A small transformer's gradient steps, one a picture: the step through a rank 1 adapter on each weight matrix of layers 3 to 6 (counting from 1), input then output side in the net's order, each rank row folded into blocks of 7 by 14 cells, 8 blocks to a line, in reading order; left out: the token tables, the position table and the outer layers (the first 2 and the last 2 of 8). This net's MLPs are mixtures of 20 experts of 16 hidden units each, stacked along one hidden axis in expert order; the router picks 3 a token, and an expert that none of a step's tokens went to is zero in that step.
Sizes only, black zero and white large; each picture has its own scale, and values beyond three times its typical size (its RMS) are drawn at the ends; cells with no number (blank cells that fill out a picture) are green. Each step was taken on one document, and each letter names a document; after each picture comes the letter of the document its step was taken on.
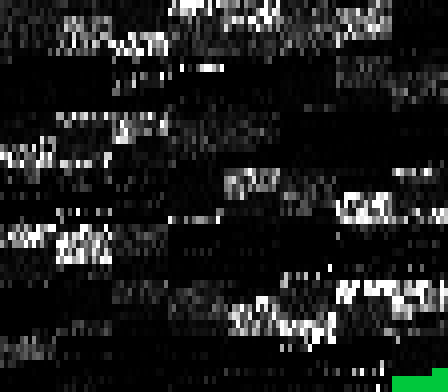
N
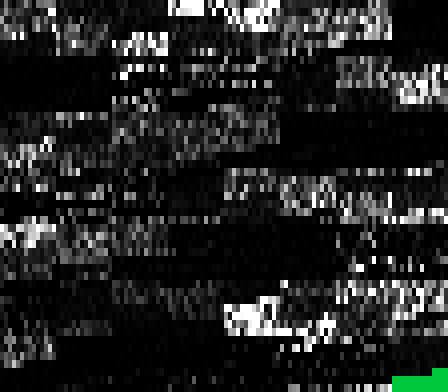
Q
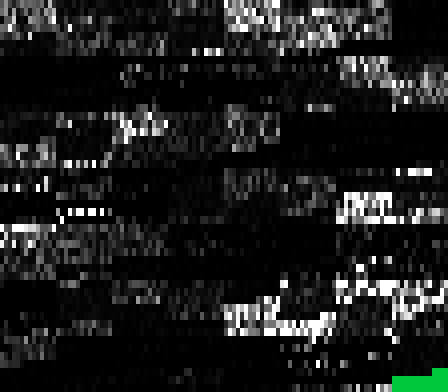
Q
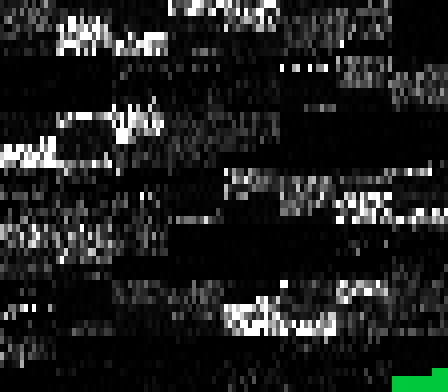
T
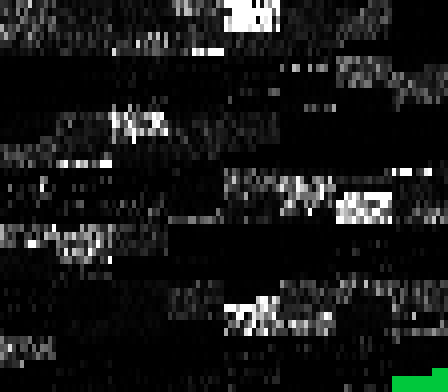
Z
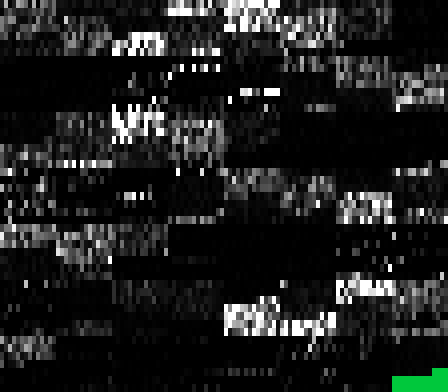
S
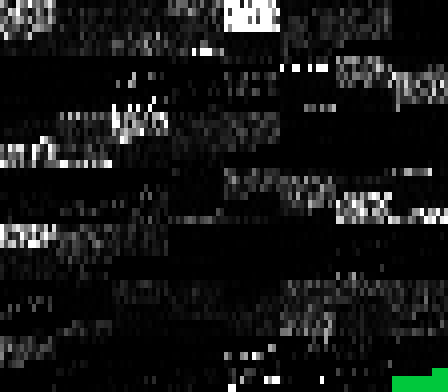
Z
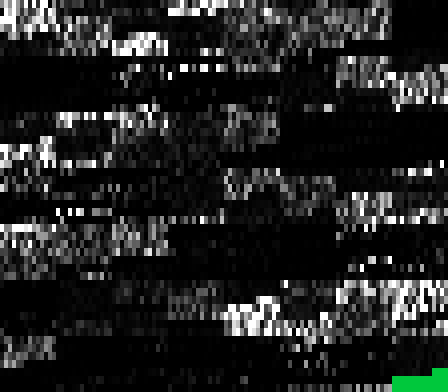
Q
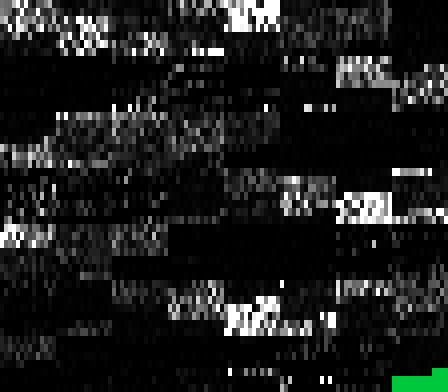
S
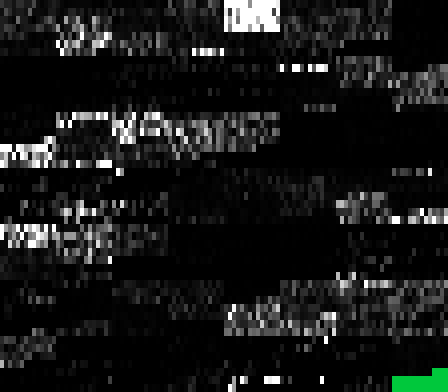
Z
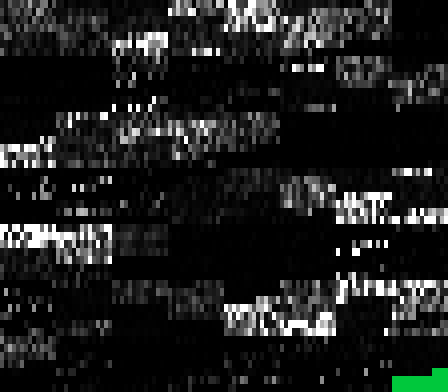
Z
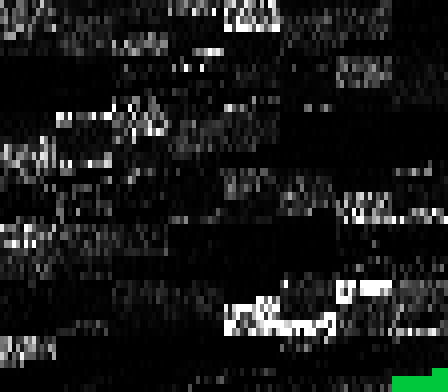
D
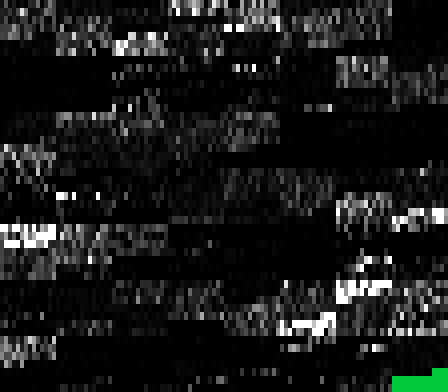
D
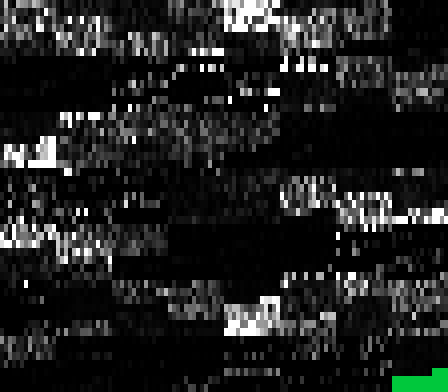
S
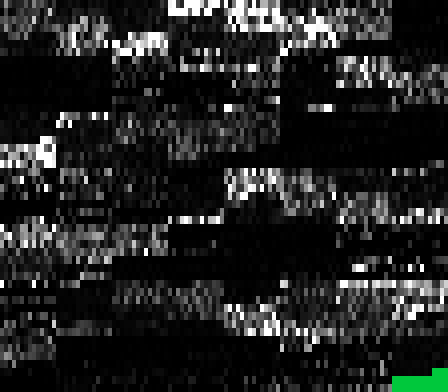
Q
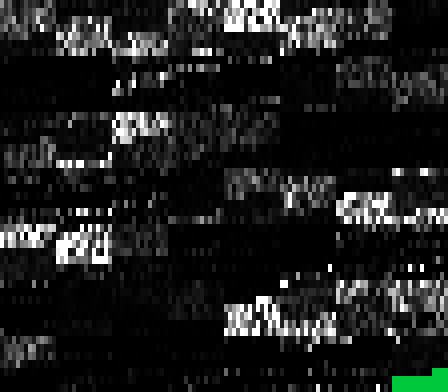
N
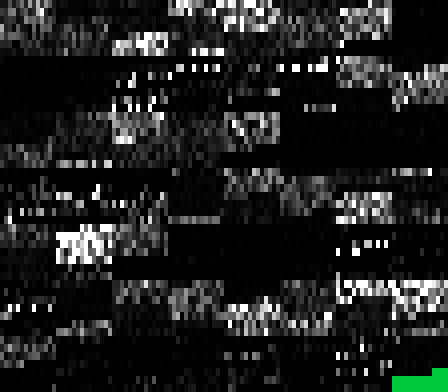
Z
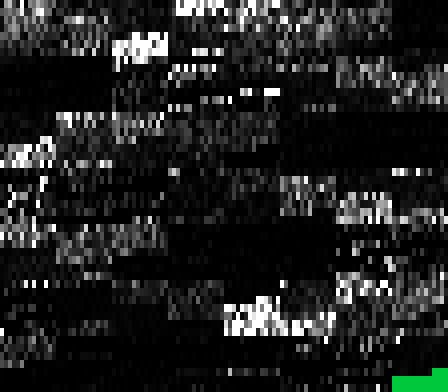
S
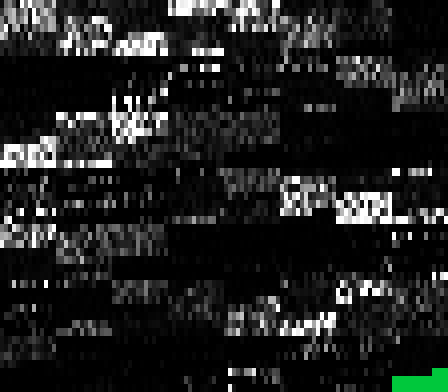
S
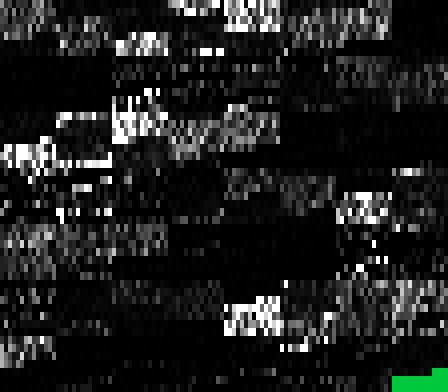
D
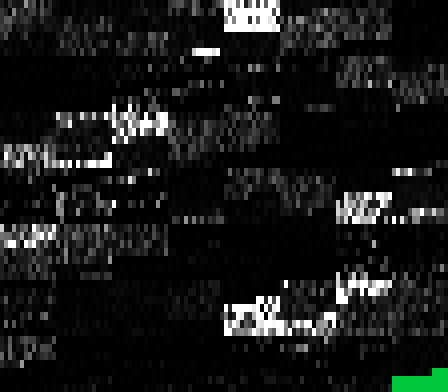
D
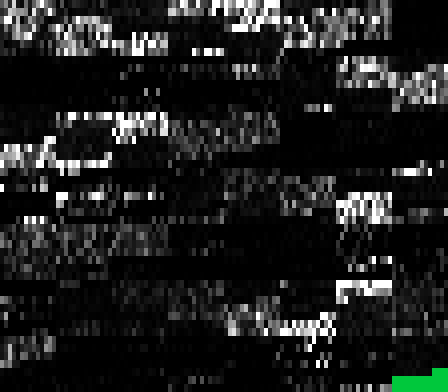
Q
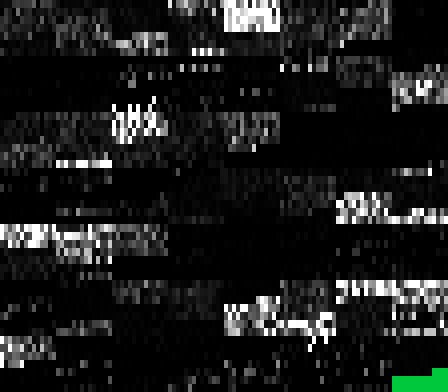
Z
